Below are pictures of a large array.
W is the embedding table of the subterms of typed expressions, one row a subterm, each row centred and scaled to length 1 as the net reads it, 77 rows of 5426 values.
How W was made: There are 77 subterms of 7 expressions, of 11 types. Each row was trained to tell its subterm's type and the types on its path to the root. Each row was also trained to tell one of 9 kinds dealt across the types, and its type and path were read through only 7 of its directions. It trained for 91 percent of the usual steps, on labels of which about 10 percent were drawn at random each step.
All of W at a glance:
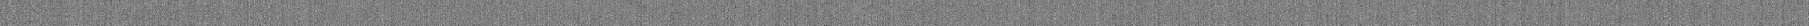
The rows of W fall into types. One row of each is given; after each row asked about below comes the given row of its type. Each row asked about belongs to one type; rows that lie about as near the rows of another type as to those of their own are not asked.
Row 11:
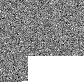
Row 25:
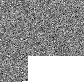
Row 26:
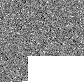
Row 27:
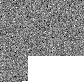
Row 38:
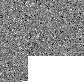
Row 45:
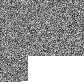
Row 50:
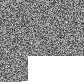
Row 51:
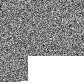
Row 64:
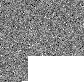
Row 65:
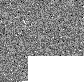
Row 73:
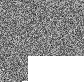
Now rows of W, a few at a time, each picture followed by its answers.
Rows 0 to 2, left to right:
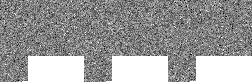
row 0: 25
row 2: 64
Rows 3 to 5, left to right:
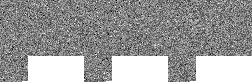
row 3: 26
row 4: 65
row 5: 11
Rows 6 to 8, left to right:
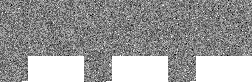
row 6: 64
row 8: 73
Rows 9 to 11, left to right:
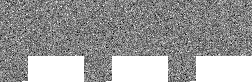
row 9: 27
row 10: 45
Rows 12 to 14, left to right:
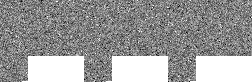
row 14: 25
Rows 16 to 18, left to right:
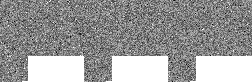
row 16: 26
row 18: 26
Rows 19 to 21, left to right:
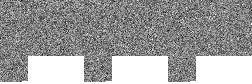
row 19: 73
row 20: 64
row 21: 51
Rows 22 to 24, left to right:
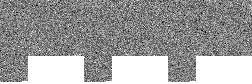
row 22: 73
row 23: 50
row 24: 73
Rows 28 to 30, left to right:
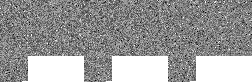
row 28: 51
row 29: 64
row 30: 51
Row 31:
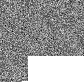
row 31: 64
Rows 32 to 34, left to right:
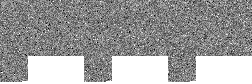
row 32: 50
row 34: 73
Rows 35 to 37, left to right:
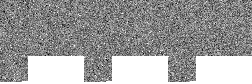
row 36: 27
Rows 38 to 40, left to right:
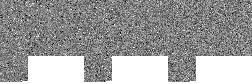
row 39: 11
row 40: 64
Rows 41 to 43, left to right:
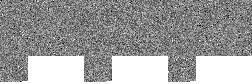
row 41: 45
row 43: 26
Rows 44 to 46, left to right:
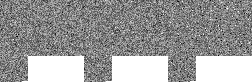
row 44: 51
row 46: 27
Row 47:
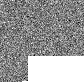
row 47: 27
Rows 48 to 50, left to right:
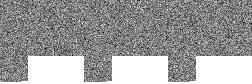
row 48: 73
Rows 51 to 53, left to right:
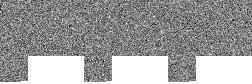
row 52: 45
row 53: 50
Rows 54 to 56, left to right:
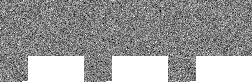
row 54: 45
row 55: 27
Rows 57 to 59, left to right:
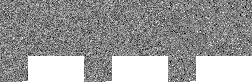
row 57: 38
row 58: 45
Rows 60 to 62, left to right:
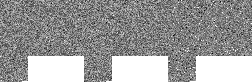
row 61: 38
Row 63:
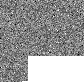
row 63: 25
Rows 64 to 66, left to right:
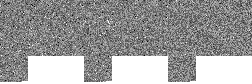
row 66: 51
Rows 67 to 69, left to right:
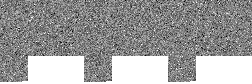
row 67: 25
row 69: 38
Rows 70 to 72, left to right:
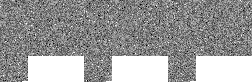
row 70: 27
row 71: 65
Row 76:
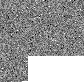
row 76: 51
